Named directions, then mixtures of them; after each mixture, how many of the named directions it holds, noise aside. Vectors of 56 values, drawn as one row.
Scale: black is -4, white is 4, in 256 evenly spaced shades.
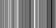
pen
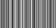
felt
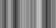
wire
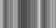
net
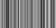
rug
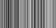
two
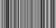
one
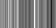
one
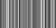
one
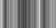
one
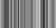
three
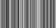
three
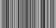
three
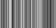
three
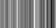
two
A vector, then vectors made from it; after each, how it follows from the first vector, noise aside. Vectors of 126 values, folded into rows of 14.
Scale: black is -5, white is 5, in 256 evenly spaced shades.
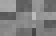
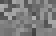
sign-scrambled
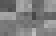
negated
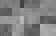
reversed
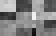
scaled up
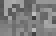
sign-scrambled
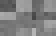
negated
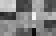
scaled up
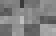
reversed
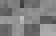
reversed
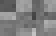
negated
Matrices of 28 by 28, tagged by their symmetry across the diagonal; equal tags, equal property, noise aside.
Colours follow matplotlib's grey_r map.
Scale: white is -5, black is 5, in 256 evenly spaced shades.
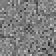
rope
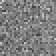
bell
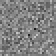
rope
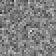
rope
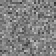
bell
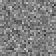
bell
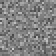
bell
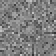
rope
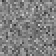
bell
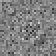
rope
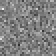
bell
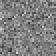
bell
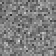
bell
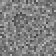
rope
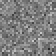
rope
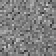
rope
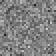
rope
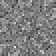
rope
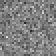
bell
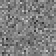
bell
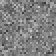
rope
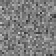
bell
